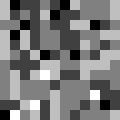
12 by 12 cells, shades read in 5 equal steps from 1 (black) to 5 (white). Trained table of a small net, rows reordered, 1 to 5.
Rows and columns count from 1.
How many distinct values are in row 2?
4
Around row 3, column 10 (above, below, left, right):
3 3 4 2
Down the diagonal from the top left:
4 2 1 2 3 2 3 2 3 5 1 4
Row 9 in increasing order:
2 2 2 3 3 3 3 3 3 3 3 4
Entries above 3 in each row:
3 3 2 4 3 4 5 5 1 3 3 4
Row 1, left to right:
4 1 2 2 3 2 1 4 3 3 3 4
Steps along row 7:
down same same up same down same up same same down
